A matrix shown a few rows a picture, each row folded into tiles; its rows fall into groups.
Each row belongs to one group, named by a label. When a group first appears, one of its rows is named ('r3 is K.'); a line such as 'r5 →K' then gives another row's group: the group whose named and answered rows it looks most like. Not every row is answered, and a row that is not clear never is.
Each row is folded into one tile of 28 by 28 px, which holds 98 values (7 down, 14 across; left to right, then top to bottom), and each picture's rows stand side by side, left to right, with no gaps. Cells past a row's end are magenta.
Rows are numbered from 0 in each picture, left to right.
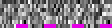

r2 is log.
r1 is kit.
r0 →log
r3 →log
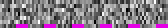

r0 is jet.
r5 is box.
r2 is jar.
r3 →log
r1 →kit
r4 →jet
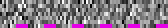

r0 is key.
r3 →log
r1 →jar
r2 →box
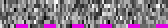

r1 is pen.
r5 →kit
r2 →kit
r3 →log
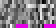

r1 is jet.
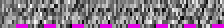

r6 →pen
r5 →kit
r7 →pen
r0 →key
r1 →jet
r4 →key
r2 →kit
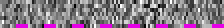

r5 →jar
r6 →box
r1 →kit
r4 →log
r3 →jar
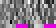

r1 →box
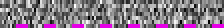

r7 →key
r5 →jet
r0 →jar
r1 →pen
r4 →jet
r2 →key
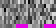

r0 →jar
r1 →key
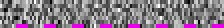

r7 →pen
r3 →jar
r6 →box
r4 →jar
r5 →kit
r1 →box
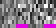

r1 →kit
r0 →key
